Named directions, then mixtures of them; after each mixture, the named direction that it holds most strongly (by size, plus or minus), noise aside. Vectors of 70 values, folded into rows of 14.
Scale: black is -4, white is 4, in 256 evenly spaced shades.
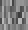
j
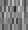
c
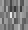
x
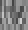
j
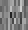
x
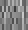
c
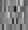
c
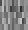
j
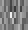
x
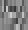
x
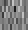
c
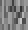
j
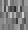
x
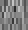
c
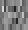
c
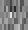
x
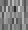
c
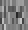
j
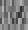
j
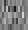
c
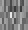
x
